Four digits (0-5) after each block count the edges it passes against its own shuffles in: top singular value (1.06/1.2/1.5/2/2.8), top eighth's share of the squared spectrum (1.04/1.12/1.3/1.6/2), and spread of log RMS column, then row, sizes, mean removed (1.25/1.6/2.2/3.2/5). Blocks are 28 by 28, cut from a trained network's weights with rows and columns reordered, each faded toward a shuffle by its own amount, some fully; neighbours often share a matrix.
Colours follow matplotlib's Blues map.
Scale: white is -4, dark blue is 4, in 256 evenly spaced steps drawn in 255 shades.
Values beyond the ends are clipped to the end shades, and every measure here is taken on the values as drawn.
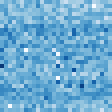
2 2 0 0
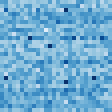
2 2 0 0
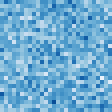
1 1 0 0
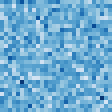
0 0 0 0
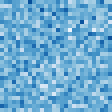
0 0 0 0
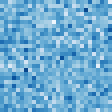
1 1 0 0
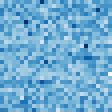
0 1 0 0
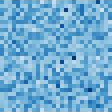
0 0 0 0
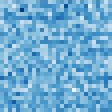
1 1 0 0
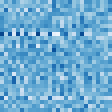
3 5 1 2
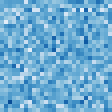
2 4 0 1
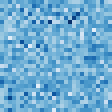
2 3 0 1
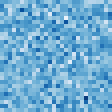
2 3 0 0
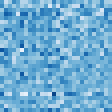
3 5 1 2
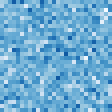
0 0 0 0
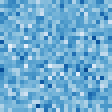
0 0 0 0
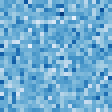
0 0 0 0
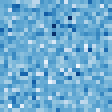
1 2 0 0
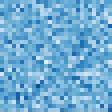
2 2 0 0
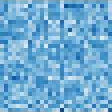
3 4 0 2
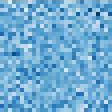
2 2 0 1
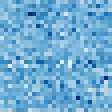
2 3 0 1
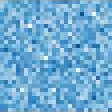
0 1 0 0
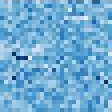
1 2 0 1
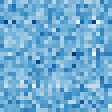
2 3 0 1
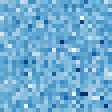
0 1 0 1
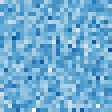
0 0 0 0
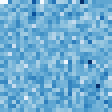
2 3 0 1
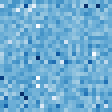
1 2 0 1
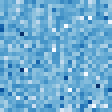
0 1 0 0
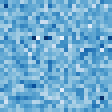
1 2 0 1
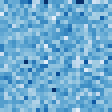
1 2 0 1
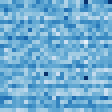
3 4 0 0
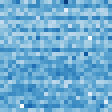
3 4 0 0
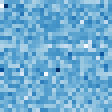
1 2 0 1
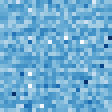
1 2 0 0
